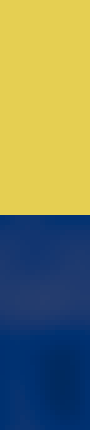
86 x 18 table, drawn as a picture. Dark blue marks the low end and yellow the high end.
It is made of 2 by 1 panels. Panel 1,1: very high, flat. Panel 2,1: very low, smooth, faint in contrast.
